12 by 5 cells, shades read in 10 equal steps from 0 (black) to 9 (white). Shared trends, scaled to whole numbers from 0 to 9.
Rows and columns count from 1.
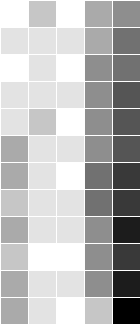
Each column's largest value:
9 9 9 7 5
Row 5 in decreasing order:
9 8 7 5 3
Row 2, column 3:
8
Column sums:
86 95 102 62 30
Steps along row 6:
up same down down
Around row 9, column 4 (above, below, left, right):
4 5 8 1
